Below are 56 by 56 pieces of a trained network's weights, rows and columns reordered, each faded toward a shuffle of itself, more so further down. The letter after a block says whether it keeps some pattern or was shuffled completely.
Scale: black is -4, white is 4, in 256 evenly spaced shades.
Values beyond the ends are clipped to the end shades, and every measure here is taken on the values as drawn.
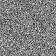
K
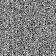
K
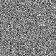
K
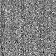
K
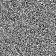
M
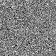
M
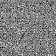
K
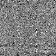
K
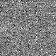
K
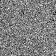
M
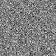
K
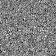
K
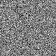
M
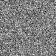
M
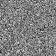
M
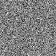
M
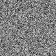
M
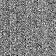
K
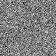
K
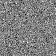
M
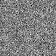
M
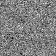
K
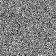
K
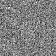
K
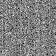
K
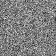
M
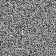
M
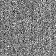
K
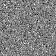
M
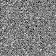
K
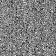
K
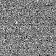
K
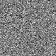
K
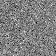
M
